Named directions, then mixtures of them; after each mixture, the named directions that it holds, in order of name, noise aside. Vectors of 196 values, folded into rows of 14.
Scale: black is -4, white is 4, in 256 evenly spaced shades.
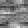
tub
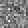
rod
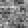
rod, tub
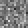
rod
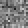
rod, tub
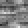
tub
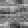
tub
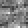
tub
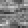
tub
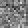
rod, tub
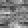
tub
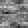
tub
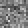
rod, tub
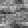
tub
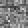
rod, tub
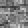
rod, tub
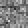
rod, tub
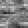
tub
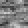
tub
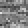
rod, tub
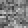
rod, tub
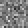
rod
